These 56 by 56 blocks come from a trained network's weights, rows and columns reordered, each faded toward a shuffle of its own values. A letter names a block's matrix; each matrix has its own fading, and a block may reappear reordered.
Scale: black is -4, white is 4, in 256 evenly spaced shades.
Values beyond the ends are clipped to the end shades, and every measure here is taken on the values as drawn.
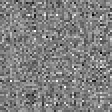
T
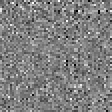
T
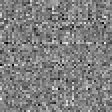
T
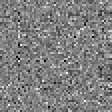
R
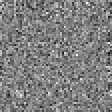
R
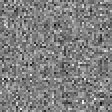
R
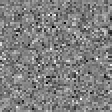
R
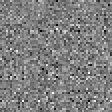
T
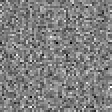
R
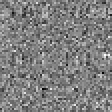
R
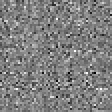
T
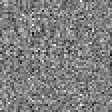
R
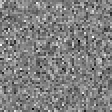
R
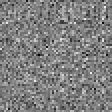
R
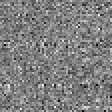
R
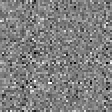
T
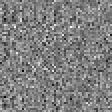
R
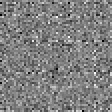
T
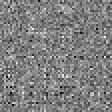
T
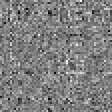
T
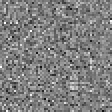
R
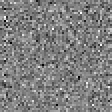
R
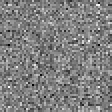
R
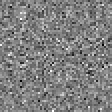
R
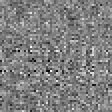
T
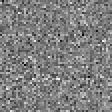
R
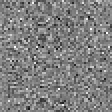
R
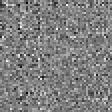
T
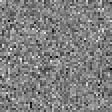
R
